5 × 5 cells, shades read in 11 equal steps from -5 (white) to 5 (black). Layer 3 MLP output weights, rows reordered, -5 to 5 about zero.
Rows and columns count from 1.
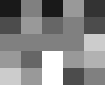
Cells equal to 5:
0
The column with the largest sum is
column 1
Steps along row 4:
up down up down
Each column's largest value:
4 1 4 2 3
